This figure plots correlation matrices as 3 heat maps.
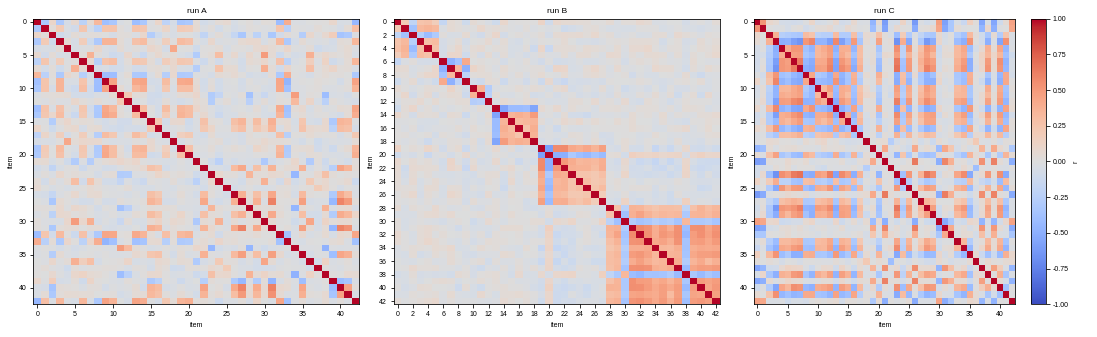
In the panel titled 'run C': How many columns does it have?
43
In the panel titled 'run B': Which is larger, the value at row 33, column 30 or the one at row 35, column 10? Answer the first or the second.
the second
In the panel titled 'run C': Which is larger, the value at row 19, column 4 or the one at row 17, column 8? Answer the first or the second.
the first
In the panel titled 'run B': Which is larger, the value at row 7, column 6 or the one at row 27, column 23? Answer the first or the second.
the second
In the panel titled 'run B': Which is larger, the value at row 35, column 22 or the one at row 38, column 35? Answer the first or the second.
the first
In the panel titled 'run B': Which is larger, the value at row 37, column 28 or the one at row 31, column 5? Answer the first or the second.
the first
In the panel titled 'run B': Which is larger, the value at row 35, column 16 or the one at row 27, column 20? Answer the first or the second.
the first
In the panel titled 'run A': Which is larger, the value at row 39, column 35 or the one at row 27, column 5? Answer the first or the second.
the second
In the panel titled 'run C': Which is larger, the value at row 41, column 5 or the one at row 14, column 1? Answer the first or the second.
the second
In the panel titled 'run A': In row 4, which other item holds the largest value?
18
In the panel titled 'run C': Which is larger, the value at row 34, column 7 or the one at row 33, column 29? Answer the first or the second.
the first
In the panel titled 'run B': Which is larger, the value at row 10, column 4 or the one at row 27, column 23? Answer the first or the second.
the second
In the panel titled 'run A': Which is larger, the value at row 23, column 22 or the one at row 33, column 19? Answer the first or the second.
the first
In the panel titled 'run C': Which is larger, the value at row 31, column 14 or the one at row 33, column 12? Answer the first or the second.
the second
